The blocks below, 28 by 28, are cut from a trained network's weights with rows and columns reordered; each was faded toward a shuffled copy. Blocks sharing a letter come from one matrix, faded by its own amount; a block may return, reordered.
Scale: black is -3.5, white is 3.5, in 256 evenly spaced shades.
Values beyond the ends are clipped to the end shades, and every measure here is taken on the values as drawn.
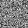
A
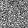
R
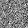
R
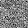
A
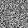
R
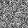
A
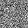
R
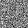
R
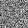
R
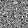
A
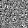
R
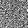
R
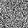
R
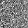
R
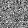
A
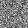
R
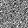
R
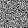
A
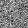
R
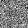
A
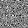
A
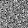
R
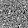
A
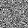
R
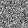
R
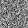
R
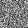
R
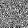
A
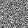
R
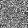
R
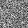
R
